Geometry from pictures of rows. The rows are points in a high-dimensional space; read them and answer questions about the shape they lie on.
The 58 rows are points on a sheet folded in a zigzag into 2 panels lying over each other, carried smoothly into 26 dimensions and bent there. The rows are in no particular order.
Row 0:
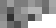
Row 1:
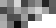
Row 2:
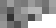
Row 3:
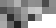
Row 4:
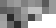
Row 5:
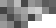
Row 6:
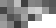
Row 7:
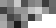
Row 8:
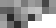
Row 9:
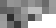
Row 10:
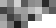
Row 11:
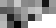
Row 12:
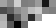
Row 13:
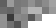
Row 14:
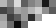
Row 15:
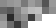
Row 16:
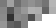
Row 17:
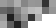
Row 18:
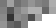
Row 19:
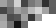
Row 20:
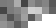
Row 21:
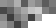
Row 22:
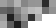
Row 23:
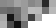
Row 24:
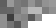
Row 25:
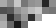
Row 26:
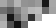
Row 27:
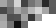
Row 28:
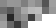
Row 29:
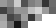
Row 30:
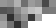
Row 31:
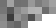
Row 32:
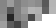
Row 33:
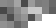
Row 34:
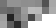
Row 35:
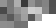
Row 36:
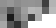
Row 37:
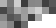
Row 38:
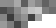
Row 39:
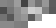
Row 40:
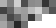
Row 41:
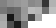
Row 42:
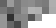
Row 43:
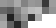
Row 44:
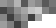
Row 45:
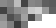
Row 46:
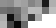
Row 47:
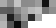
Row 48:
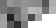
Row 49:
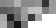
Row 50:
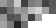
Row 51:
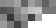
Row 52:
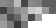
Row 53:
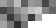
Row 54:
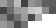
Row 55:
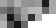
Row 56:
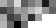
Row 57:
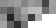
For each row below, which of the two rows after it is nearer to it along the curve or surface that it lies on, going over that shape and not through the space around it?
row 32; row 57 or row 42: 57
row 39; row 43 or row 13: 43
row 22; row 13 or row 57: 57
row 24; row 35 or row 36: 36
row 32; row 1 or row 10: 10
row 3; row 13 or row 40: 13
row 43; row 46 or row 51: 51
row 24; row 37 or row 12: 12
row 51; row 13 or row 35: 35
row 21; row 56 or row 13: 56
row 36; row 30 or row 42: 30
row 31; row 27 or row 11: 11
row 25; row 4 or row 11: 11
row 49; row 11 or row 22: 11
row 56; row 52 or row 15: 52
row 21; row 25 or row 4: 25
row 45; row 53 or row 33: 53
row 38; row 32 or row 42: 32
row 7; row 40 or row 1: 1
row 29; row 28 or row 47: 47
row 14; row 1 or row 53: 1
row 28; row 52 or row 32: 32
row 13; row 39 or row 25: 25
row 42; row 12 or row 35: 12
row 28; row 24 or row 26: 26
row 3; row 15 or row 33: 15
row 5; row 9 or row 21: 21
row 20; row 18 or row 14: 14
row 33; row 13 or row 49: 49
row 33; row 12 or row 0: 0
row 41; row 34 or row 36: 34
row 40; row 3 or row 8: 8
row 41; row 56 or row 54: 56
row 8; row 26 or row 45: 26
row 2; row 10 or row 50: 10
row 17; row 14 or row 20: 14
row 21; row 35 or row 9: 35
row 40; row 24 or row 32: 32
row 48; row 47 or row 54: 47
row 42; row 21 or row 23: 23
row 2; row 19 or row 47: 47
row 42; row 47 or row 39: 47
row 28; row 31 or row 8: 8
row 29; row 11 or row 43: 11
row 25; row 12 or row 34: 12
